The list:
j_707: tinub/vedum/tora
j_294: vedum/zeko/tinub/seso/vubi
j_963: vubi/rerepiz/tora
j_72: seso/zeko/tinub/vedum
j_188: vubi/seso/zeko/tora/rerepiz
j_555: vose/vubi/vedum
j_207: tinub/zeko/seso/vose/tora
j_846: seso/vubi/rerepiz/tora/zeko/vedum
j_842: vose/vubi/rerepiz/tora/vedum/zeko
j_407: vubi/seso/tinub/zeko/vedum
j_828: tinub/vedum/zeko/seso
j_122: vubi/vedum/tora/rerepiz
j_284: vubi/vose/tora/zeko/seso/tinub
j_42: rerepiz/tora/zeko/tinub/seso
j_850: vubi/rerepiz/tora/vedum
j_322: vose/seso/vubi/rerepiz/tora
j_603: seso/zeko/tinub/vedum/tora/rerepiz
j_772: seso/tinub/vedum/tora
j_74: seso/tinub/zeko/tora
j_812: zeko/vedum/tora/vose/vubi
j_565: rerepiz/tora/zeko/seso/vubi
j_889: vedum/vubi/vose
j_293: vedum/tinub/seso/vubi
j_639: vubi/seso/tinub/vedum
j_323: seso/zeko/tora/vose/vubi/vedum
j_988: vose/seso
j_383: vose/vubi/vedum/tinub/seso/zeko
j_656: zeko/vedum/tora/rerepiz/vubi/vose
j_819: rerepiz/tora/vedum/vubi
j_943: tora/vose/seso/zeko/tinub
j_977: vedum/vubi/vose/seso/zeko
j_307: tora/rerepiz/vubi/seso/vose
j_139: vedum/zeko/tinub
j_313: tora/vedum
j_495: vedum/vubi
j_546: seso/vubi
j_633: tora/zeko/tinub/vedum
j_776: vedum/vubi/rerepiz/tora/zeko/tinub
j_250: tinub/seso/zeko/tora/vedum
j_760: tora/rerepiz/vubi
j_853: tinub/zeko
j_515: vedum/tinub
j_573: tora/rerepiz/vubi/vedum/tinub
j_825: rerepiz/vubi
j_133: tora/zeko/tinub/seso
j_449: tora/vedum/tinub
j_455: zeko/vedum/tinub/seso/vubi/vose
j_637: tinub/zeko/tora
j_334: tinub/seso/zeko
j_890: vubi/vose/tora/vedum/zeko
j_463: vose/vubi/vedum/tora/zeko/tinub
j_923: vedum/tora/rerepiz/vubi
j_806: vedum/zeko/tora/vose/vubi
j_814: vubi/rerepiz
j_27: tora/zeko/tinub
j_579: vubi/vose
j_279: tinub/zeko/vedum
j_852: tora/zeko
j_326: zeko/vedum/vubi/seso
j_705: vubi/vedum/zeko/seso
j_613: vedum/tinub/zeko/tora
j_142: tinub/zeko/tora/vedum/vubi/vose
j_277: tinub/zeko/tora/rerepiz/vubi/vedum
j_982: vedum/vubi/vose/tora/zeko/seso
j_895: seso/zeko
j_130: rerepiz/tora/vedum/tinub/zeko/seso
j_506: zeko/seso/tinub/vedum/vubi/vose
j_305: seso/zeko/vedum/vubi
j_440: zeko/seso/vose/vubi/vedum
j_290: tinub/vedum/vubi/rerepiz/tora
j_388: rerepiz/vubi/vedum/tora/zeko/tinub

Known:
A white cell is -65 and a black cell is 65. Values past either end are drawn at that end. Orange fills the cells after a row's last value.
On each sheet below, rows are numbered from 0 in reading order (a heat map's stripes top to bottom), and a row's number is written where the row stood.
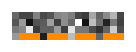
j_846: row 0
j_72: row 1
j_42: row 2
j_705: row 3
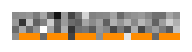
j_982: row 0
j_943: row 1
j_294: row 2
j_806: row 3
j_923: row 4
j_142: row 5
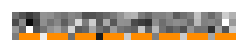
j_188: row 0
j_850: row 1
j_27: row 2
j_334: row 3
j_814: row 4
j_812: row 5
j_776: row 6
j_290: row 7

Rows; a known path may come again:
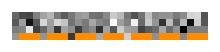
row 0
j_846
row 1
j_313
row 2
j_853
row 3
j_290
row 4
j_130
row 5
j_982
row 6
j_495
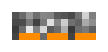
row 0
j_407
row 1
j_27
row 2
j_294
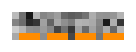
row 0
j_322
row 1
j_806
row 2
j_772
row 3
j_383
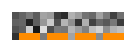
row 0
j_305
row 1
j_852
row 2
j_890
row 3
j_284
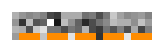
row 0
j_463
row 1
j_42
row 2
j_825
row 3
j_828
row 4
j_923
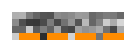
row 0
j_814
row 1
j_506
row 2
j_122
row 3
j_633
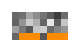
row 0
j_142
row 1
j_133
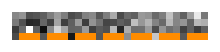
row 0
j_546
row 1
j_639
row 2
j_72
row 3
j_326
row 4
j_277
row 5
j_776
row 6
j_139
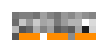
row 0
j_637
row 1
j_819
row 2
j_449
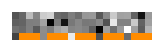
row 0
j_455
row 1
j_579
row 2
j_388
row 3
j_293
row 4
j_943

